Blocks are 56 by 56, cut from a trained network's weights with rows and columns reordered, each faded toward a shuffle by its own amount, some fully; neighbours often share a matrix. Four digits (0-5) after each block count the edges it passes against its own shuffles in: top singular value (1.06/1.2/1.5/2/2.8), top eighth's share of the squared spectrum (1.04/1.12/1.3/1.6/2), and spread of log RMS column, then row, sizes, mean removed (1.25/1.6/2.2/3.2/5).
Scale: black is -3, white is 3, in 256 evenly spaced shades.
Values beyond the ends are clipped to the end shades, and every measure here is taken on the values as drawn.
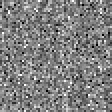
1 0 0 0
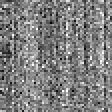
4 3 1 2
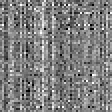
4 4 2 3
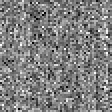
2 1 0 0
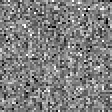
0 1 0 0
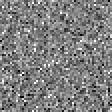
1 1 0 0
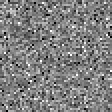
0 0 0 0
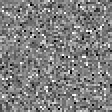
0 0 0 0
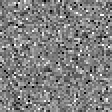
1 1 1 0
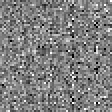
3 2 2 0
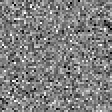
1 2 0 0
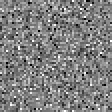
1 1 0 0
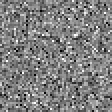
1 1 0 0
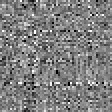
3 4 2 3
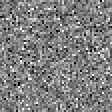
0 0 0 0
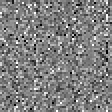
2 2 2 0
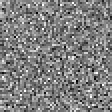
1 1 0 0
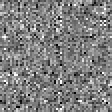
3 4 2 2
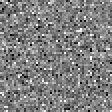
0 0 0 0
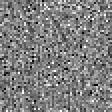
1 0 0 0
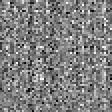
3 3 1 2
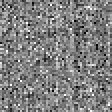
2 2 0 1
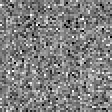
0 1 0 1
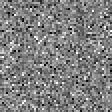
0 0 0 0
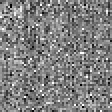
2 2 0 1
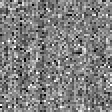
2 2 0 0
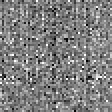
3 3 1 2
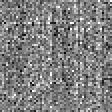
3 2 0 2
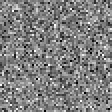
1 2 0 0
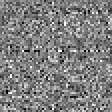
3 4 0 3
